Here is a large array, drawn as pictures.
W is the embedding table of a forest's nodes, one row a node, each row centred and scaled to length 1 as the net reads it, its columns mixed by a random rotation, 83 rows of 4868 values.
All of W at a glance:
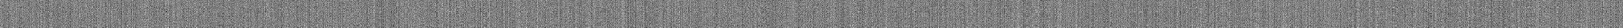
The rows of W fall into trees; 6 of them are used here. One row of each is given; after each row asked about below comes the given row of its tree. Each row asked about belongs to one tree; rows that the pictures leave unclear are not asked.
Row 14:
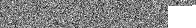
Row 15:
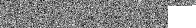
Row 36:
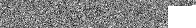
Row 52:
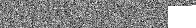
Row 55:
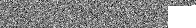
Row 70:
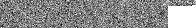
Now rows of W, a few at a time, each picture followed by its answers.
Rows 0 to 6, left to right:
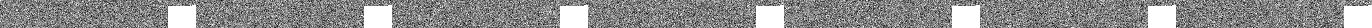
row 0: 52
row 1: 52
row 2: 14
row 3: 15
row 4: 36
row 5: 14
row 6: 70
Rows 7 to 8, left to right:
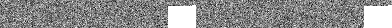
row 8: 15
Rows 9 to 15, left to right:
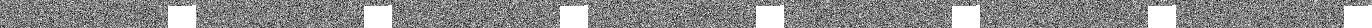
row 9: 15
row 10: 14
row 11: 14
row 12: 15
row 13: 52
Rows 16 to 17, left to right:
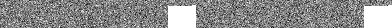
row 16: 15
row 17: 14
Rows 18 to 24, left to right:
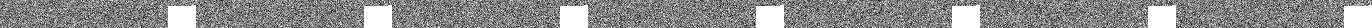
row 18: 15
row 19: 52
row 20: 52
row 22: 36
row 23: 36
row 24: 14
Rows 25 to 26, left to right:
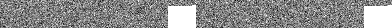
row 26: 55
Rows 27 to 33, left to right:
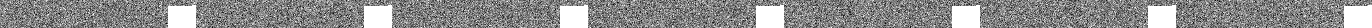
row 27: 15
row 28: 55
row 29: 15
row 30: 15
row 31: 52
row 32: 36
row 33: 55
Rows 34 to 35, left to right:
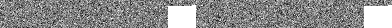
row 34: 55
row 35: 55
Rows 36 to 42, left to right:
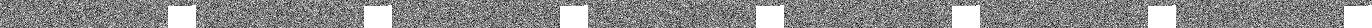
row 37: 55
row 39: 15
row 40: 14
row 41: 14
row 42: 52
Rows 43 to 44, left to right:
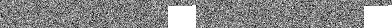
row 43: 14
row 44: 52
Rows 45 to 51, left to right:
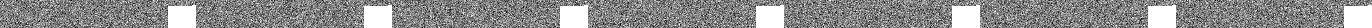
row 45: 14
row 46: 36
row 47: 52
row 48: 14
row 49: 15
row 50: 14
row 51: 55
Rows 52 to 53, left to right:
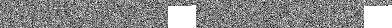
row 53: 70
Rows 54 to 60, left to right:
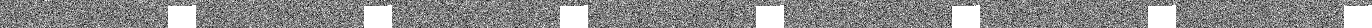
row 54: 15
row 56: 36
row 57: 15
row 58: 52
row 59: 52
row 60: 70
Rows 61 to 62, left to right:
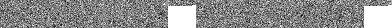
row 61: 70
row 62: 15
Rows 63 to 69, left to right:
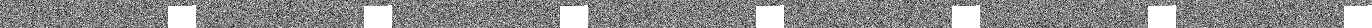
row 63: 52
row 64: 55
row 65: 52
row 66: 52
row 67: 36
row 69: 15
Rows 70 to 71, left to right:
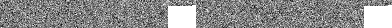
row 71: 36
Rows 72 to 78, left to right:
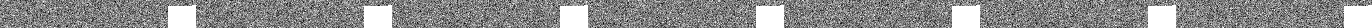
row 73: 55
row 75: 14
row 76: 14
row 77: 14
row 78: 52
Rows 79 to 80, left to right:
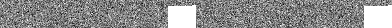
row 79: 14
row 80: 15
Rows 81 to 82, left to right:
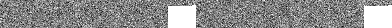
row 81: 52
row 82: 70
